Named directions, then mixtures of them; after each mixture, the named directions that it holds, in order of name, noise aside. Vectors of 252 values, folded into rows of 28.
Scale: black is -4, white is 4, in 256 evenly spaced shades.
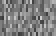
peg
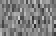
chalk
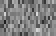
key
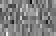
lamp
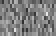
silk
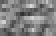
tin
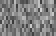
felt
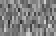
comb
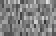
chalk, felt, tin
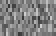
chalk, lamp, peg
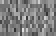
felt, silk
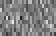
chalk, felt, lamp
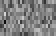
key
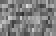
lamp, tin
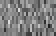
comb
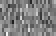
lamp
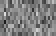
key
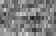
key, tin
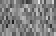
felt, key, lamp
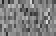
lamp, silk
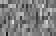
lamp, tin
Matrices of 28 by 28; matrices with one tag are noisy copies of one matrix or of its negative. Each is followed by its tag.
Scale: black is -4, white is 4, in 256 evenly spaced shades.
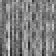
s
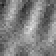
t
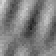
t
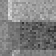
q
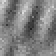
t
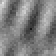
t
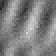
t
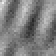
t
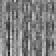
s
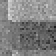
q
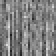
s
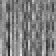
s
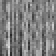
s
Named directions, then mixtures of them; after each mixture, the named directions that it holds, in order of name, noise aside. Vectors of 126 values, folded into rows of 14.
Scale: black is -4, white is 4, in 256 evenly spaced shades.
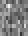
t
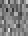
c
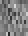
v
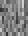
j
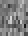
j, t, v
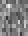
t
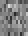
c, t, v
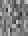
c, t, v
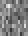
t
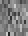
v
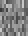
j, t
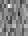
c, t, v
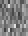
c, t, v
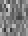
c, j, t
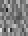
c, j, t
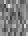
c, t, v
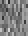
c, j, v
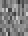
c, j, v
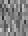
c, j, v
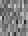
j, v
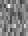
c, t, v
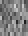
j, v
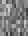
t, v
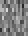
c, j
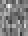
t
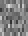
j, t, v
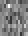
t, v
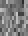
c, j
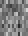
c, j, t
